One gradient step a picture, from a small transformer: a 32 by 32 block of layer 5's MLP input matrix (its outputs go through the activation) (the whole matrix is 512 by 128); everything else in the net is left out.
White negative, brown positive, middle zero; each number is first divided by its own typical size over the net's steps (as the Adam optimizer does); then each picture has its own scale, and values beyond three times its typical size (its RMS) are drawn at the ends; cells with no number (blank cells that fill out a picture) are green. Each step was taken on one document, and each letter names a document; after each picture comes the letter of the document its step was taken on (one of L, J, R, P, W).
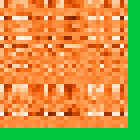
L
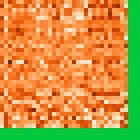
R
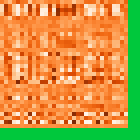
L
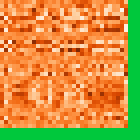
R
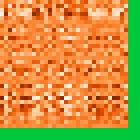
R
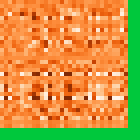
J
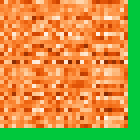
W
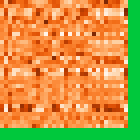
W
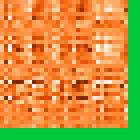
W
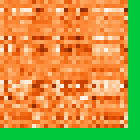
W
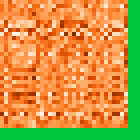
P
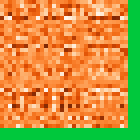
R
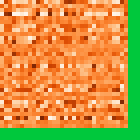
L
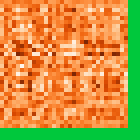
L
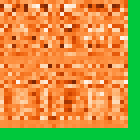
J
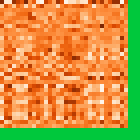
L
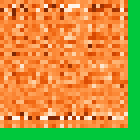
J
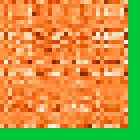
W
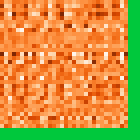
J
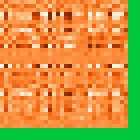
J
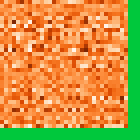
P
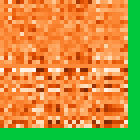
W
